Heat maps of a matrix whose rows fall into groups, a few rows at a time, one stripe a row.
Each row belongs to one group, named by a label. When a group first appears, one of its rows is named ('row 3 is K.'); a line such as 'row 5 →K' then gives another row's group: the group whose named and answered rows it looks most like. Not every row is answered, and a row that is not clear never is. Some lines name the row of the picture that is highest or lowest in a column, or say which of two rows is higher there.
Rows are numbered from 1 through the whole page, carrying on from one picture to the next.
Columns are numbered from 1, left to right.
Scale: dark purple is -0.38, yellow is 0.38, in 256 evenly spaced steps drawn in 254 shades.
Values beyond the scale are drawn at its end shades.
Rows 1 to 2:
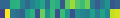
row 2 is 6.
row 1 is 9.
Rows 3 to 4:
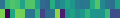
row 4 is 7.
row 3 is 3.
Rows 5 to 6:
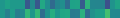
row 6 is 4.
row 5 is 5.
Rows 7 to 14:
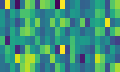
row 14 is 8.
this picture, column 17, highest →9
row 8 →8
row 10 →8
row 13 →3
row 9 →4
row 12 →6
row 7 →6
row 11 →7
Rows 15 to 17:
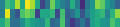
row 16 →6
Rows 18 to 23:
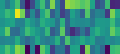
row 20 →6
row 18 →9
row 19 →5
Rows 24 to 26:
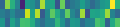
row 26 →8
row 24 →6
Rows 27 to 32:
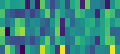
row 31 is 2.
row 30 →7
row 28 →2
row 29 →7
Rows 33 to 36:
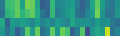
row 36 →4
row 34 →3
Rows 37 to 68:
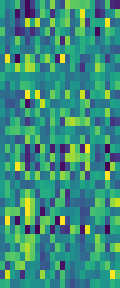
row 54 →9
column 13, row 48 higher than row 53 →Yes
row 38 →2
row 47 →4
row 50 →9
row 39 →4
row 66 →7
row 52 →4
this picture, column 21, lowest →38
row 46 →8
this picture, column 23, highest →67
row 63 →3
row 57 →9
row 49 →4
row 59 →8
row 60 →3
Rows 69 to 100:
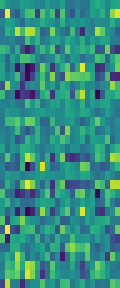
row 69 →8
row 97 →5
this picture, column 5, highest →93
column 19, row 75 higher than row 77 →No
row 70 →6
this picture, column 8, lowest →70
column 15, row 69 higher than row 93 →No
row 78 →6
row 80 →4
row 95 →7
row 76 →2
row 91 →9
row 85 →8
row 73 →4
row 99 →3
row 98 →3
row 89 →8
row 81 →9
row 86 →8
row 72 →3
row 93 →7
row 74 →9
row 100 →6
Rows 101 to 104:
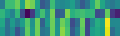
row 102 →9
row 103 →4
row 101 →3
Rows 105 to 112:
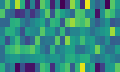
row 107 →9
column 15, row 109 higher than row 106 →Yes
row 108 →6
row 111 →9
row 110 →3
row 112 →2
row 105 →5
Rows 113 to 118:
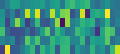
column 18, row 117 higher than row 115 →No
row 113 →9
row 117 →4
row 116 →2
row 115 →7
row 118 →6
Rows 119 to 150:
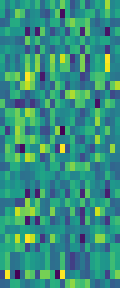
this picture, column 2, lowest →133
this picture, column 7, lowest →130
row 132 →3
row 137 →9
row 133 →7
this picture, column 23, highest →135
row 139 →5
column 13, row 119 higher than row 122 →Yes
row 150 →9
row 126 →4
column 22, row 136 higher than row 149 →Yes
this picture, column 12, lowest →149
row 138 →9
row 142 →3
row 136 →3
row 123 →4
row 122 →5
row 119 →4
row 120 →7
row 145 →3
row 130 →2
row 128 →8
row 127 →3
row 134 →3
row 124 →5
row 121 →9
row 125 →4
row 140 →5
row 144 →8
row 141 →4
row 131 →3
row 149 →6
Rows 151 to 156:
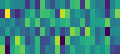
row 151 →5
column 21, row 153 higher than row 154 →Yes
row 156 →7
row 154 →5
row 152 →6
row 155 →7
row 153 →4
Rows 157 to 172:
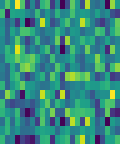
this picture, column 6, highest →164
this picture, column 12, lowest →167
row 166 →7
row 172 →2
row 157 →5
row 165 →9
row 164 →8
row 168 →2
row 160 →8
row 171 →9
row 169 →9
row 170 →5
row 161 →7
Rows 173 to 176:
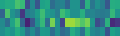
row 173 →5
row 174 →6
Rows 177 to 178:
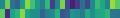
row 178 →7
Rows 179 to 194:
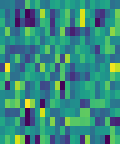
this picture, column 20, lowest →181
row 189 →7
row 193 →6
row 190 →3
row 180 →2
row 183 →4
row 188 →7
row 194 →5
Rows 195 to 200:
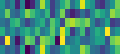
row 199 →6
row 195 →2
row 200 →2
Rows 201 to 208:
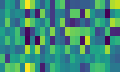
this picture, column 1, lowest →201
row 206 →4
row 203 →8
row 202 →5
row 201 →8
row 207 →7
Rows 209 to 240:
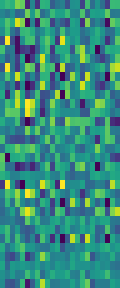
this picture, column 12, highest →219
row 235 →5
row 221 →3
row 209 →5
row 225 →3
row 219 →7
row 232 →8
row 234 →9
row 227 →2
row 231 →5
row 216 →6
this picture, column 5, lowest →229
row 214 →2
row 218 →2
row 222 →9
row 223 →4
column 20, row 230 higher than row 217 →Yes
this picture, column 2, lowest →226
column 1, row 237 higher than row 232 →Yes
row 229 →6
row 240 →2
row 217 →5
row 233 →4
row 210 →4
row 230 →3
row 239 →4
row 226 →7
